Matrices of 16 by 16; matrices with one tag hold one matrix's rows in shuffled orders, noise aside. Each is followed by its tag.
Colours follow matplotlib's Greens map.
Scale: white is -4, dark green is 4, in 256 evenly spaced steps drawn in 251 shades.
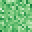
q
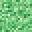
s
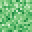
s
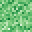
s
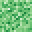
s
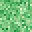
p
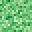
s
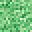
p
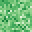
p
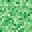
s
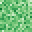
q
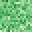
p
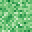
s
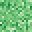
q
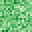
p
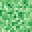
s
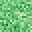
p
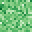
q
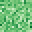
q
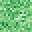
p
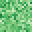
q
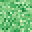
p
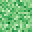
s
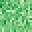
q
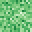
p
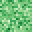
s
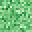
p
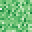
q
